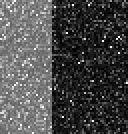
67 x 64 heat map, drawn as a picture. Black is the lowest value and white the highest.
Seam: vertical, 40% of the way across, the left part higher. Average level on the scale: 30%. Stripes: none.
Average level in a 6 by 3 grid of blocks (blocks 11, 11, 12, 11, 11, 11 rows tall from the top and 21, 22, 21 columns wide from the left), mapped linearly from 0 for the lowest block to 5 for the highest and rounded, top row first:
5 1 0
5 1 0
5 1 0
5 1 0
5 1 0
5 1 0
